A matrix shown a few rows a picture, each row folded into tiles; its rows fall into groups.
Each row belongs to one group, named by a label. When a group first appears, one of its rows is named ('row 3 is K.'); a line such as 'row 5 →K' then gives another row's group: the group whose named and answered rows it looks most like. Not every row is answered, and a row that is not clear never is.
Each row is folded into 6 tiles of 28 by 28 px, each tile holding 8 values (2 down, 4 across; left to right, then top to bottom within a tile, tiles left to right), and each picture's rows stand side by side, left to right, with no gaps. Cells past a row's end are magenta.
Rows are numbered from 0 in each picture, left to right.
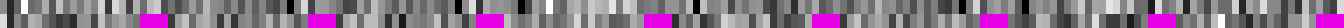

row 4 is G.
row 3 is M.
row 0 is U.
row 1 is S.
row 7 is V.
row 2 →S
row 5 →S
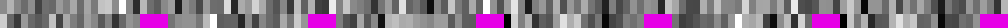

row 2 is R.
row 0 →M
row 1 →V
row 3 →G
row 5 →G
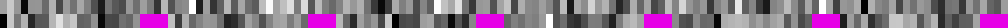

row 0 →G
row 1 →U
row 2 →M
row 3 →V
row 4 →R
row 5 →G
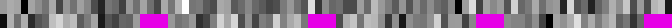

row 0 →G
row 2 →S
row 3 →R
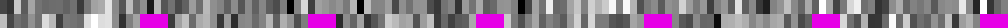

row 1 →S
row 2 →G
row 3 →M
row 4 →R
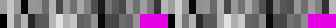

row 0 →G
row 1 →G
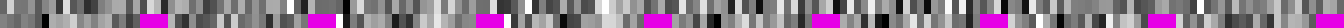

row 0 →R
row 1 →M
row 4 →R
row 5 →R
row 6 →U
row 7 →U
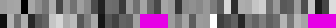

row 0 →G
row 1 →V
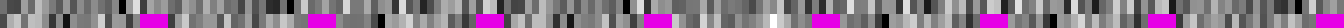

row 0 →S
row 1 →S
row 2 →R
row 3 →S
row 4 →U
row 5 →R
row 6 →R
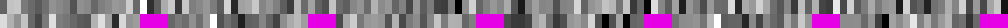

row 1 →V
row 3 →M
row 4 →V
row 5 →R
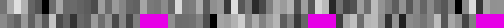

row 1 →R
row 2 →S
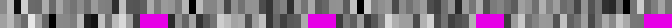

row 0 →U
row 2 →G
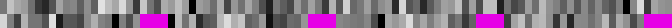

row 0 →M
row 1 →G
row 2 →R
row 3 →S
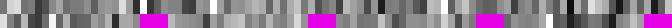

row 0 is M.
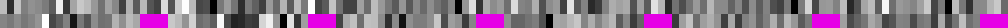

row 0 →V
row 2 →S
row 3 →R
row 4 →S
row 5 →U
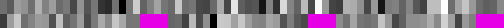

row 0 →S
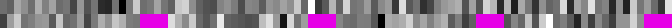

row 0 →S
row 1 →M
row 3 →V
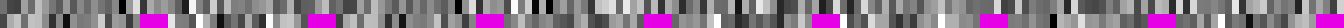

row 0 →S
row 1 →U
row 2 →S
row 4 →V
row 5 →U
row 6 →R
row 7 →V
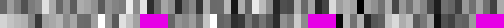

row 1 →V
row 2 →G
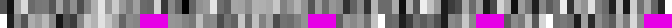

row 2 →V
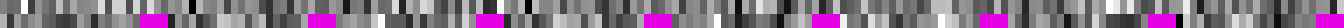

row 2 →V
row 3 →G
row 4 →V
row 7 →G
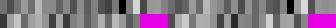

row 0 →S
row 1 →S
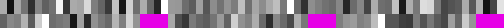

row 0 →V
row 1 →M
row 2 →V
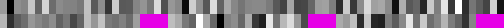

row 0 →U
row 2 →R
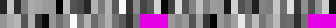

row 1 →R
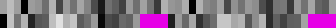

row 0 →G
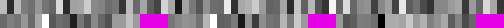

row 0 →V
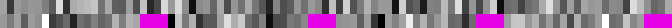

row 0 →V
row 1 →G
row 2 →R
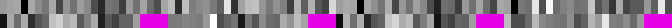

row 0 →G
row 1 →V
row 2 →G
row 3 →U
